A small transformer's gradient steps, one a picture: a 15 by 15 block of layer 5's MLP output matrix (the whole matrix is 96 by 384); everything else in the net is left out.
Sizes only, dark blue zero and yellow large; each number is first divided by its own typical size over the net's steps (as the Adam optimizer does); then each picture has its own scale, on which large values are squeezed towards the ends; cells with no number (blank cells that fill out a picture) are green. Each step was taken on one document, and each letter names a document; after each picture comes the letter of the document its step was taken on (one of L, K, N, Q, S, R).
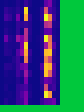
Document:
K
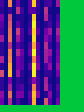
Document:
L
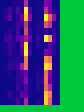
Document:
K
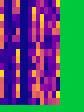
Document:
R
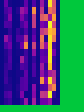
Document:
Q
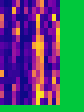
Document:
R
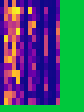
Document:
L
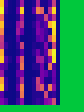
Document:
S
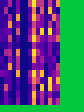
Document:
R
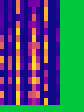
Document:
L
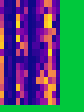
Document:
S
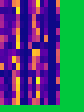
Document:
L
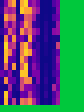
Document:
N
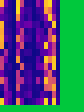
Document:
S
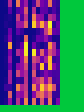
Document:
Q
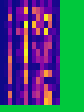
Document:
Q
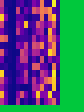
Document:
Q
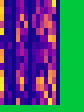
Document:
S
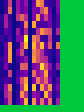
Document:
Q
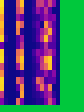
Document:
S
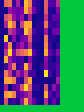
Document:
N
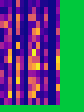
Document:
L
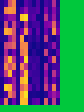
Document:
N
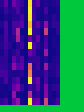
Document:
L
